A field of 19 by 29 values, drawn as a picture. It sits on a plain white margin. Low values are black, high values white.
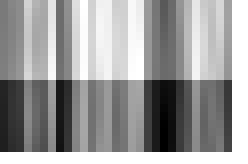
Grain: streaks running down. Seam: horizontal, 50% of the way down, the top part higher. Ninth with the lowest average: bottom right.
